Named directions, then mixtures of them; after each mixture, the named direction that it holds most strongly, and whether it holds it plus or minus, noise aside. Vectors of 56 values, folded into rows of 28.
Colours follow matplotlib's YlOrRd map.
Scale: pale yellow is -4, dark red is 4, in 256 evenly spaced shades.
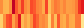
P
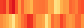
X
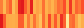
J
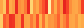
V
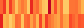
V, minus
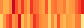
P, plus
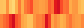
X, minus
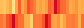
X, minus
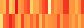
V, plus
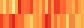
X, minus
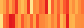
V, plus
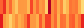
V, minus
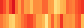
X, plus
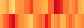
X, minus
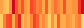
P, plus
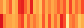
J, plus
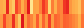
V, plus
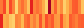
V, minus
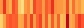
J, minus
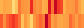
X, minus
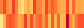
J, minus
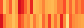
J, plus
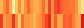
P, minus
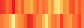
X, plus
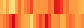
X, minus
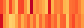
V, minus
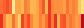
P, minus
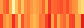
P, minus
